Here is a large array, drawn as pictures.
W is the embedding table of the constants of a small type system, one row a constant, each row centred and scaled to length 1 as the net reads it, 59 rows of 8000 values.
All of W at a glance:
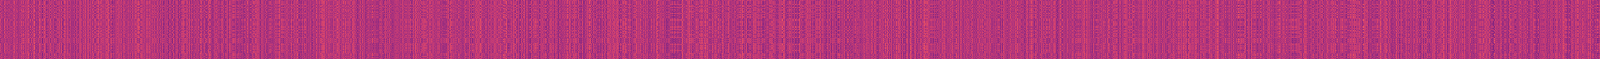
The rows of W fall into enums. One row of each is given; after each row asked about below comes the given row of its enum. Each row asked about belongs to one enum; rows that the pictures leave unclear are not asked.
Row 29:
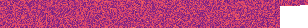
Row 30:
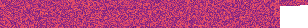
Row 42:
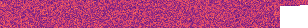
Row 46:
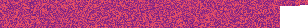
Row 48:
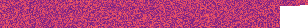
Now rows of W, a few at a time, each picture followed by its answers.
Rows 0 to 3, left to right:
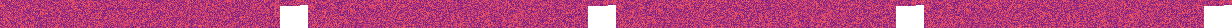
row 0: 30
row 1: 46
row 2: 46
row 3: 46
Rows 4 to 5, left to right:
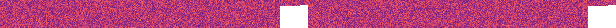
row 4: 29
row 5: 30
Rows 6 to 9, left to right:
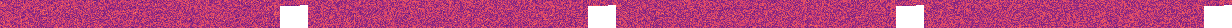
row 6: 42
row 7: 29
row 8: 30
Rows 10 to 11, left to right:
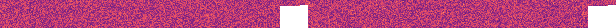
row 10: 48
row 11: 42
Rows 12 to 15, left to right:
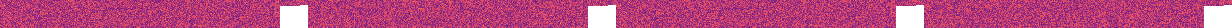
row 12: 30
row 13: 29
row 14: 30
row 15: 46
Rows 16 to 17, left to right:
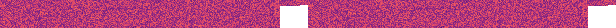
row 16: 30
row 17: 30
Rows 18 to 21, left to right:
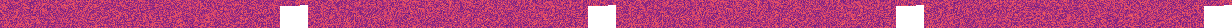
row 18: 46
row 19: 29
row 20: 29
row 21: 48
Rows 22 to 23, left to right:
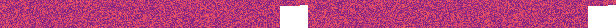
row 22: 48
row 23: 46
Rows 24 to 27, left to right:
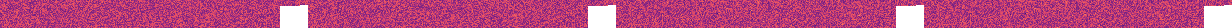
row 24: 46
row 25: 48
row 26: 29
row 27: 29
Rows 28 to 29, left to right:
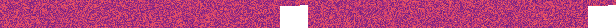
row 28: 46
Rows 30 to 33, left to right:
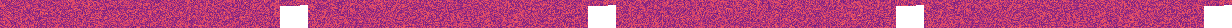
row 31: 46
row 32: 29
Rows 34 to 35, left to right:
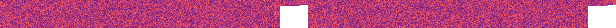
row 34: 42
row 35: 48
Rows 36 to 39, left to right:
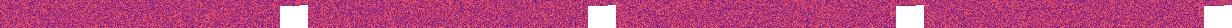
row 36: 46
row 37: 29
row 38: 42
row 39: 30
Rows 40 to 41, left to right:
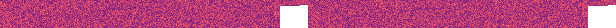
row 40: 42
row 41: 30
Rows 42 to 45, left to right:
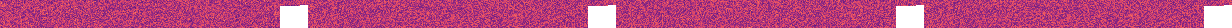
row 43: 48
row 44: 29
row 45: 48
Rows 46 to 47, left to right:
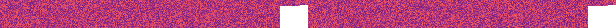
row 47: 48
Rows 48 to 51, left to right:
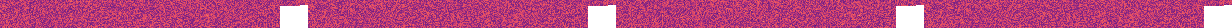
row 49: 46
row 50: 29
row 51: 46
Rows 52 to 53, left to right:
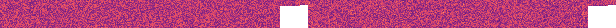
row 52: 46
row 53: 42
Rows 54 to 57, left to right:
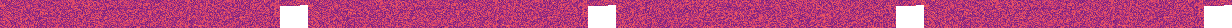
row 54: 30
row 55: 30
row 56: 48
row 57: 30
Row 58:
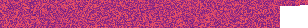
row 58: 46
